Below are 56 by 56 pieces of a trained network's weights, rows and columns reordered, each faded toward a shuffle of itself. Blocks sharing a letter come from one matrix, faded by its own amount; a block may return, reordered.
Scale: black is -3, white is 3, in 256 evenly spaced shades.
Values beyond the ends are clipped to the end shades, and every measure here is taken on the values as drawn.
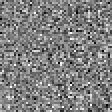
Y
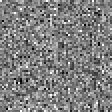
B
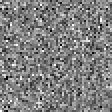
B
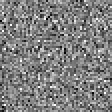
Y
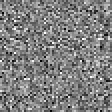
Y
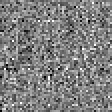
B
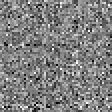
B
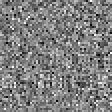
Y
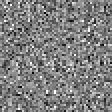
Y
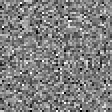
Y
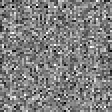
B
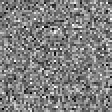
Y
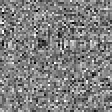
Y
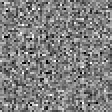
B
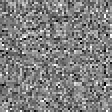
Y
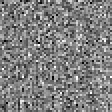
B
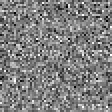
Y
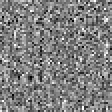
B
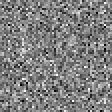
Y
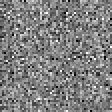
B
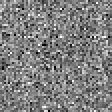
B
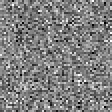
Y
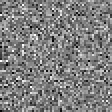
Y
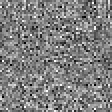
Y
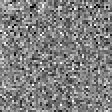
B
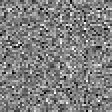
Y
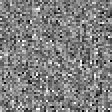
B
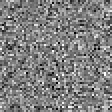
Y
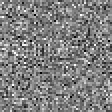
Y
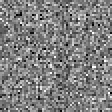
B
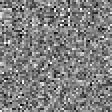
Y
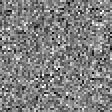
Y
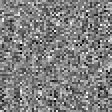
Y
